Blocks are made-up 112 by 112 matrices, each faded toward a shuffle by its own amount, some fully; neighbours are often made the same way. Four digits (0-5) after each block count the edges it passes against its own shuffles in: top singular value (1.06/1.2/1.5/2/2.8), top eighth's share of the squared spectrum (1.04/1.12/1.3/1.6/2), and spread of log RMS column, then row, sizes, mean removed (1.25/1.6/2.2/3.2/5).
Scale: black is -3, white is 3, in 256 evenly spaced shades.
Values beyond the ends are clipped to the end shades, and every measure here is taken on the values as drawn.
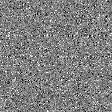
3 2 0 2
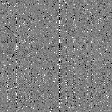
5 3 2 1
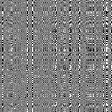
5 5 4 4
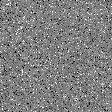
2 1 0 0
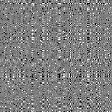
5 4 3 3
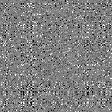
5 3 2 3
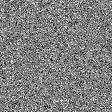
2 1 0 0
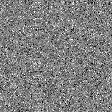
3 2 0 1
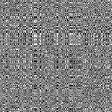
5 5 4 4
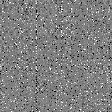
4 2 2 1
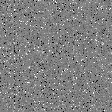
3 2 1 0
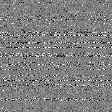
2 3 0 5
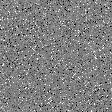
0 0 0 0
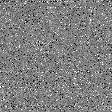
1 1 0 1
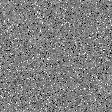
0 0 0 0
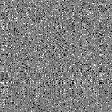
4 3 2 2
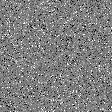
0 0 0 0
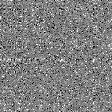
4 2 1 1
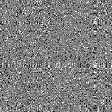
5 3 2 2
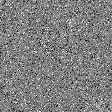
3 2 0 0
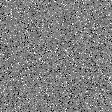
0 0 0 0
